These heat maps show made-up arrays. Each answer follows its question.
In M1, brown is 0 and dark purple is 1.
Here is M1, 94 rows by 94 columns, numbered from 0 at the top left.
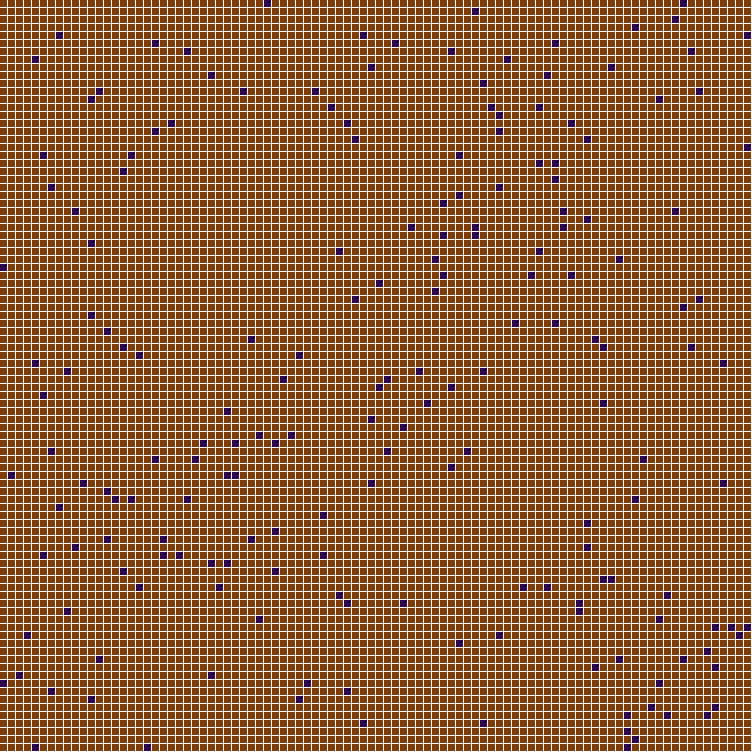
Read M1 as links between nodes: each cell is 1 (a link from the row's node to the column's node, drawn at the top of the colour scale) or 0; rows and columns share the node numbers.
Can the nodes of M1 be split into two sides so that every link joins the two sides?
no
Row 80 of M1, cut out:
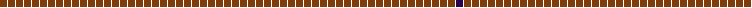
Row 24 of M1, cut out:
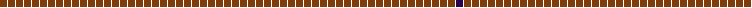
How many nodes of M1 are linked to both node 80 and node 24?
1
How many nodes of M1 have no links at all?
0
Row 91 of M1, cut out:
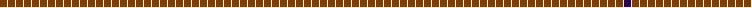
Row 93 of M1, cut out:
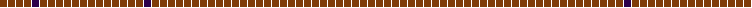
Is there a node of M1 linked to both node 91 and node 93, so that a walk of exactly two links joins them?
yes
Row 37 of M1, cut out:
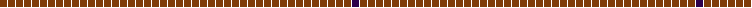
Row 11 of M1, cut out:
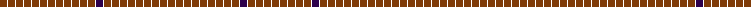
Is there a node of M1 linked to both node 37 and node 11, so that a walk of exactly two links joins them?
yes
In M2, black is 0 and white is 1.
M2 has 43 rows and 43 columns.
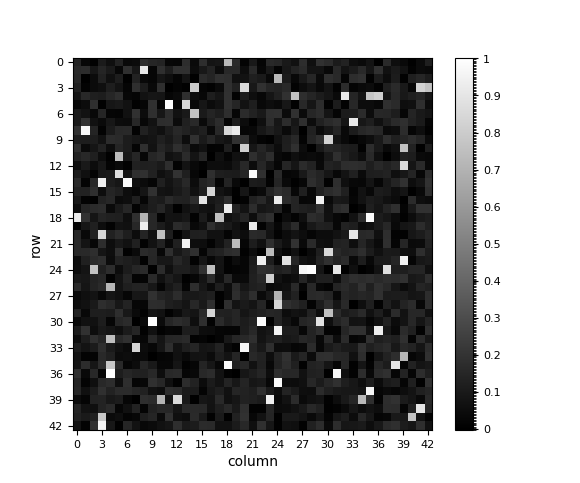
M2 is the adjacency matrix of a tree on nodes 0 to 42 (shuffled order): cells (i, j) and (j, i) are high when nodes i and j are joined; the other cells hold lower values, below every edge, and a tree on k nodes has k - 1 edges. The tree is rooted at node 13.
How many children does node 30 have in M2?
2
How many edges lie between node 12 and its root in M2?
16
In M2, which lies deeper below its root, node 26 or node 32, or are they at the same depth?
the same depth
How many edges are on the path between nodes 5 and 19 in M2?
3
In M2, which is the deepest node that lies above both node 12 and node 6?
39
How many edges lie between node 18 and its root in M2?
4
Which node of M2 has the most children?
24
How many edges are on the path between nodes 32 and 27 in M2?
5
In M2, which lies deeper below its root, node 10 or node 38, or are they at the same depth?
node 10
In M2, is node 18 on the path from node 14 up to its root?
yes
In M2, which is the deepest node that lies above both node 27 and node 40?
24
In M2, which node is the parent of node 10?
39
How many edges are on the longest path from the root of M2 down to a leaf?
20
